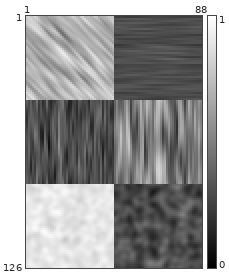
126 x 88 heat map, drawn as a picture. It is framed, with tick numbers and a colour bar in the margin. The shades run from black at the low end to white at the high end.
It is made of 3 by 2 panels. Panel 1,1: high, slanting down to the right. Panel 1,2: low, streaked across, faint in contrast. Panel 2,1: low, streaked downward. Panel 2,2: middling, streaked downward, strong in contrast. Panel 3,1: very high, blotchy, faint in contrast. Panel 3,2: low, blotchy.
